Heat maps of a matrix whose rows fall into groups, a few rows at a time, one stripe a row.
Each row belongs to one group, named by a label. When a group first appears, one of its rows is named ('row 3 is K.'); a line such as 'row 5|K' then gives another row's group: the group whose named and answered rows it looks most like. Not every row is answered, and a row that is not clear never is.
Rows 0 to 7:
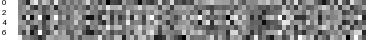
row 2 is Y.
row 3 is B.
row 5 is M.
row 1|M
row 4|Y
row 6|B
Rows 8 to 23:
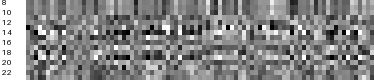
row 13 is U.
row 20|M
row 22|B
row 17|M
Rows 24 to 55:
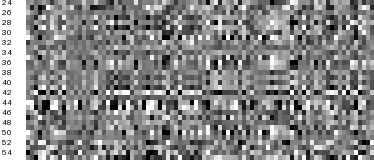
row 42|M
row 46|M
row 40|Y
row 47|U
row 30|B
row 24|Y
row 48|M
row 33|M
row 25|B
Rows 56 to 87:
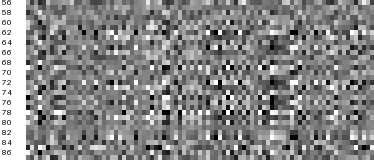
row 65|Y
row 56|B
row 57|M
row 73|M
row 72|Y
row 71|U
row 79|M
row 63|M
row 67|B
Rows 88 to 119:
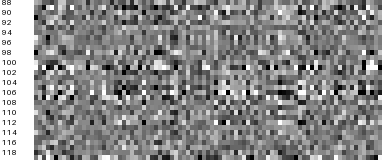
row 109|Y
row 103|U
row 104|Y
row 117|M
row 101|B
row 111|M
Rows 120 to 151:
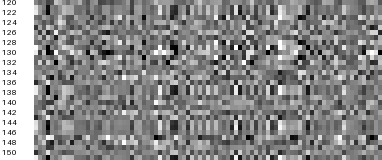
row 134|Y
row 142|M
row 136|U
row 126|B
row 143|U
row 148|M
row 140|B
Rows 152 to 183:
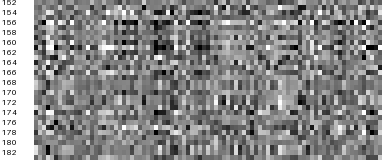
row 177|M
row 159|U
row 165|B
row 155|M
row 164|U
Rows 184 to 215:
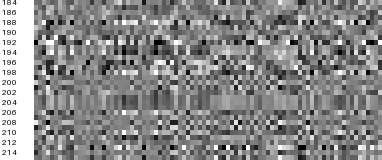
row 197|B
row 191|B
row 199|U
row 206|M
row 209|U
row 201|U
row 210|M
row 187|Y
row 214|U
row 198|M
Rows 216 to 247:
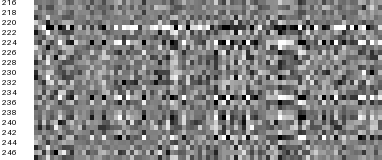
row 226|Y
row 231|U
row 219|U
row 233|Y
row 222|U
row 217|B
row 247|U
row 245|U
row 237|U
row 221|M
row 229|Y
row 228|U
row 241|B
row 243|Y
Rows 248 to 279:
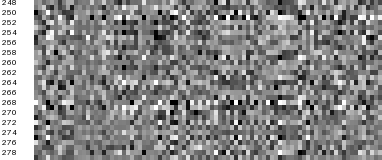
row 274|M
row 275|U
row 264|M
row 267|Y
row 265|B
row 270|B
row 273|U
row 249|M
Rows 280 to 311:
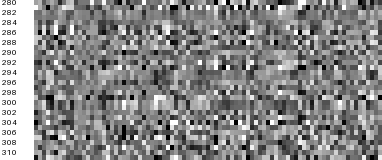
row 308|Y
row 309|B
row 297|U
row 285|B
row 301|M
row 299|B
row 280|Y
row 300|M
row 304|U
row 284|B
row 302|U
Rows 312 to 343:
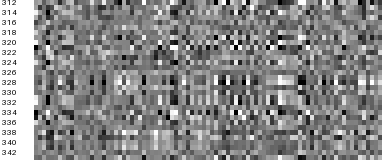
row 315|B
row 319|Y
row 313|B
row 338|M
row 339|B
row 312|Y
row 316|U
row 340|M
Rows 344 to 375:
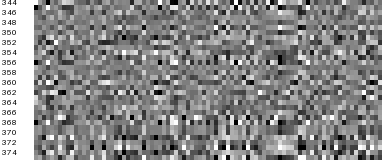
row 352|B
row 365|M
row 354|M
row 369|Y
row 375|Y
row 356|U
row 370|Y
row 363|B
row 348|Y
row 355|Y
